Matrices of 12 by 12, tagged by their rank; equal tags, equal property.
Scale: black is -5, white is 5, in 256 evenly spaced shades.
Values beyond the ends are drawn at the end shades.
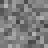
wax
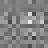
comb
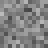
wax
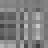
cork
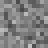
wax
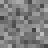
wax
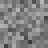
wax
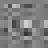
comb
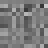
comb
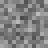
wax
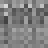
comb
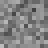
wax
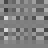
cork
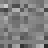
comb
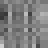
comb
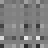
cork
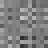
comb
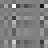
cork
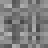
comb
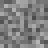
wax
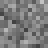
wax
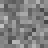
wax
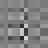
cork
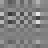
cork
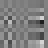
cork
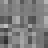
comb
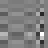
cork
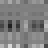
cork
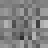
comb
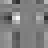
cork
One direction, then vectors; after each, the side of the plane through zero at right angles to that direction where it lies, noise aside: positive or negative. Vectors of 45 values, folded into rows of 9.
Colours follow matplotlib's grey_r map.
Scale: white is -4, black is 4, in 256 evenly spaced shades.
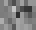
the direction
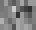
positive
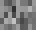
negative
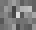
negative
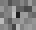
positive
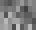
positive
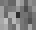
positive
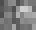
negative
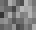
negative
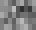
positive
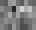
negative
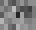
positive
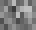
negative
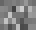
negative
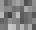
negative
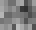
positive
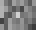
negative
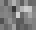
negative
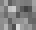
positive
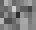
positive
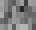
positive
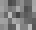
positive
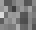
negative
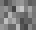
negative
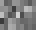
negative
